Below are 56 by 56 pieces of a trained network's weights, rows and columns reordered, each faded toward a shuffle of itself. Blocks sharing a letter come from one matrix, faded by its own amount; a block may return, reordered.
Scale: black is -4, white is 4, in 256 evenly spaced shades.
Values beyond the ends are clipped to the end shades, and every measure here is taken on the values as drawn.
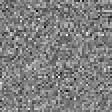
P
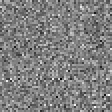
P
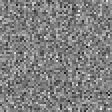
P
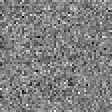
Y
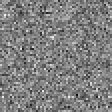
P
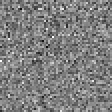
P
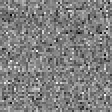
Y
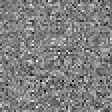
Y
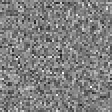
P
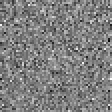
P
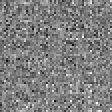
Y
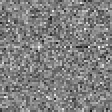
P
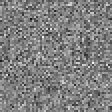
P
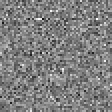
P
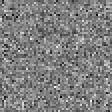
Y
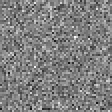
P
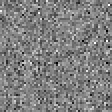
Y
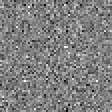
Y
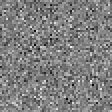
Y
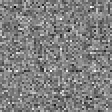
P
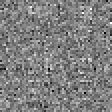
Y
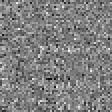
Y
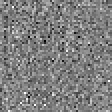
Y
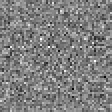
P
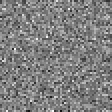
P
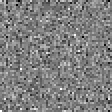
Y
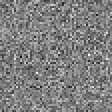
P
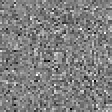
Y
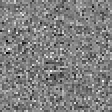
Y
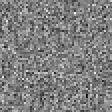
P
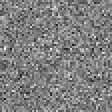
P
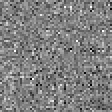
Y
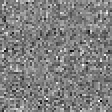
Y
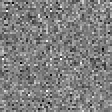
Y
